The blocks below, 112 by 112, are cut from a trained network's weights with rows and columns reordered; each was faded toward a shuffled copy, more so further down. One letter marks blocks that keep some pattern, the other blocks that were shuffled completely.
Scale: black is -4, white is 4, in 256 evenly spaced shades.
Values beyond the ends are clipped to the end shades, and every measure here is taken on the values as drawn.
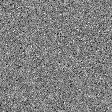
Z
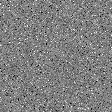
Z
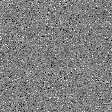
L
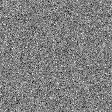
Z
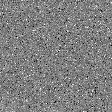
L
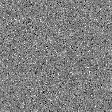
L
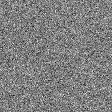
Z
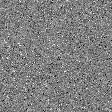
Z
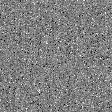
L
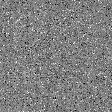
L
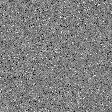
Z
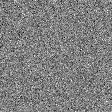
Z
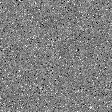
Z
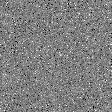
Z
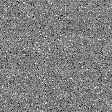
L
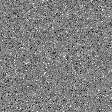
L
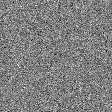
L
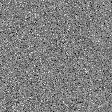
L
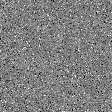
Z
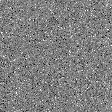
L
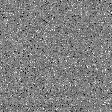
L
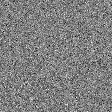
L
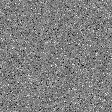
Z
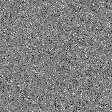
Z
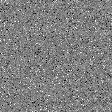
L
